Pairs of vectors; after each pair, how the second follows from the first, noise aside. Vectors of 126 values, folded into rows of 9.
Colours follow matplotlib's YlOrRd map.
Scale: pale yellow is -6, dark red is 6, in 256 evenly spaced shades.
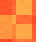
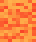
shuffled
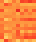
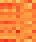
reversed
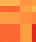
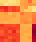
scaled up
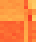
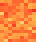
shuffled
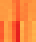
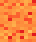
shuffled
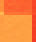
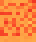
shuffled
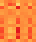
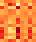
scaled up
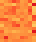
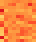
reversed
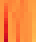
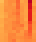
reversed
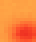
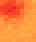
reversed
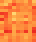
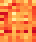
scaled up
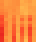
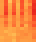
reversed
